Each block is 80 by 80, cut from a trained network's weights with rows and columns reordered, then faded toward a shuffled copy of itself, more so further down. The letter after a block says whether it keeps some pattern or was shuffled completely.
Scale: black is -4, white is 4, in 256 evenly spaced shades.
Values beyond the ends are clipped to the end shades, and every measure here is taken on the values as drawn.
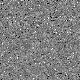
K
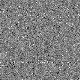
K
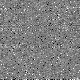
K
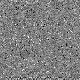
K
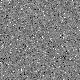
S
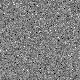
S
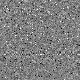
K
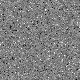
S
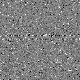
K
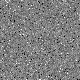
S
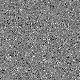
K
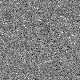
S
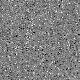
K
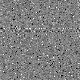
K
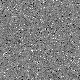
S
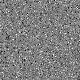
K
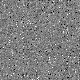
K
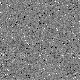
K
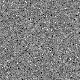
K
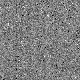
K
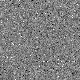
K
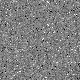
S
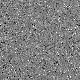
S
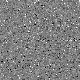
K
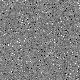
S
